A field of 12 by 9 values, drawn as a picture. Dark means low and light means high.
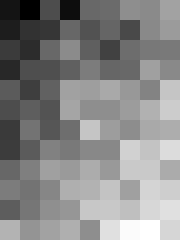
The bottom right is the ninth with the highest average. There is an overall slope up to the bottom right. The top left is the ninth with the lowest average. No regular stripes run through it.
